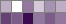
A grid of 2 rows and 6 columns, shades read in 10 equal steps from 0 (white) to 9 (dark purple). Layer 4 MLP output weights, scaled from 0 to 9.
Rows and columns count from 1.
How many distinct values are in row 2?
4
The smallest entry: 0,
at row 1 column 2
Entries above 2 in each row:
4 6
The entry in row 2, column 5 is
6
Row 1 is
3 0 5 2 4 3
